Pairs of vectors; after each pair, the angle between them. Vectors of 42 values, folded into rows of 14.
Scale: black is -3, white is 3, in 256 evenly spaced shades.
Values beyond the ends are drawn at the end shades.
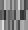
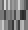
nearly parallel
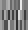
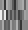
orthogonal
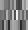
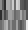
orthogonal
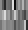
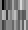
partly aligned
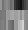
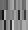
orthogonal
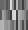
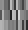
nearly parallel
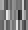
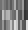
partly aligned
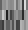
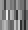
partly opposed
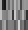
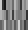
nearly parallel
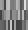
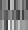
partly opposed
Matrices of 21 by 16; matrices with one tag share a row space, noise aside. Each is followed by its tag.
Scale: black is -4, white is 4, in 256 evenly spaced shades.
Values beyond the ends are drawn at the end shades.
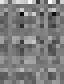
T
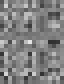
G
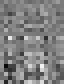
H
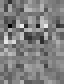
H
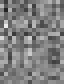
G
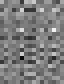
T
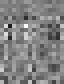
G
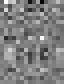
H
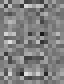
H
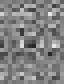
T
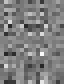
H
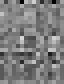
T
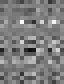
T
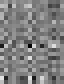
G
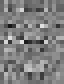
H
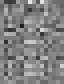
H
